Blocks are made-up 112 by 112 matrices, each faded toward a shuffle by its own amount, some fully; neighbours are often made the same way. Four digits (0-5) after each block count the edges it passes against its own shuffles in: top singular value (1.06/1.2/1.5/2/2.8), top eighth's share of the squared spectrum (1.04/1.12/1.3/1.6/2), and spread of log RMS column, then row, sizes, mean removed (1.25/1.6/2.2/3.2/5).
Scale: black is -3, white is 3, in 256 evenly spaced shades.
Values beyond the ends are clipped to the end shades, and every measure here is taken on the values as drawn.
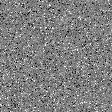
0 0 0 0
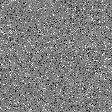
0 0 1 0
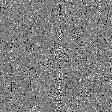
2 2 2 0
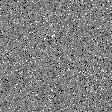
0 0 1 0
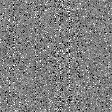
2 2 3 0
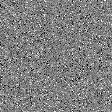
1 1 2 0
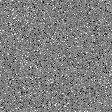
0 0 0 0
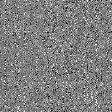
1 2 3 0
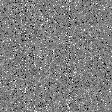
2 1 2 0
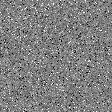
0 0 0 0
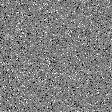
0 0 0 0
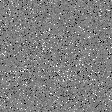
1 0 0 0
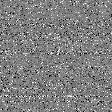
1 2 0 3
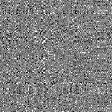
4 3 2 3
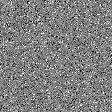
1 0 0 0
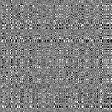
5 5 4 4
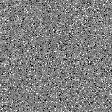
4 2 1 1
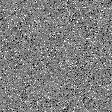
0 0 0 0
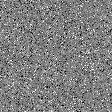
1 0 0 0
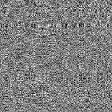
4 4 3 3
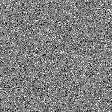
2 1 0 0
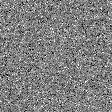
0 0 0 0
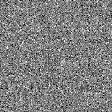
4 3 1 1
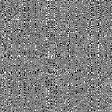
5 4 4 2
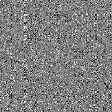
4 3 2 1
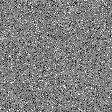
1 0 0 0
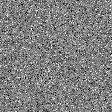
2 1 0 0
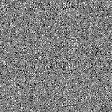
4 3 2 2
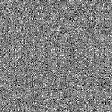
4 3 2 2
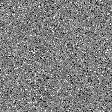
2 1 0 0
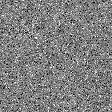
2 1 0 0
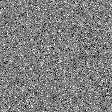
1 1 0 0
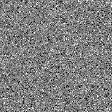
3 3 2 1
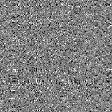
4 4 2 2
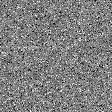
2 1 0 0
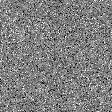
2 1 0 0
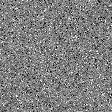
1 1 0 0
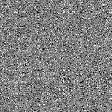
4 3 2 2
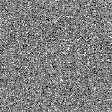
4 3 1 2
